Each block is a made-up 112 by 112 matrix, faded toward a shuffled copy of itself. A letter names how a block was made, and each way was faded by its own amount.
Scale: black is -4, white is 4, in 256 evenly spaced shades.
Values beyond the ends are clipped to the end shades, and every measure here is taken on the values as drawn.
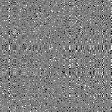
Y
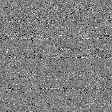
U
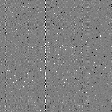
Y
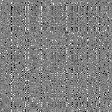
Y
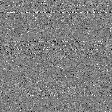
U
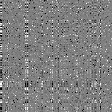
Y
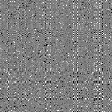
Y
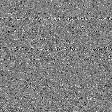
U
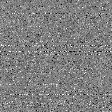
U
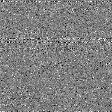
U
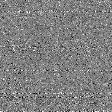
U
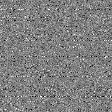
U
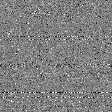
U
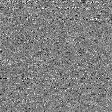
U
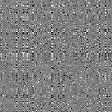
Y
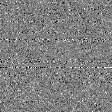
U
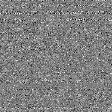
U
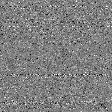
U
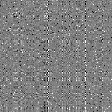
Y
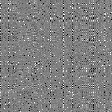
Y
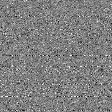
U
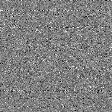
U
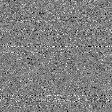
U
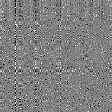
Y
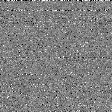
U
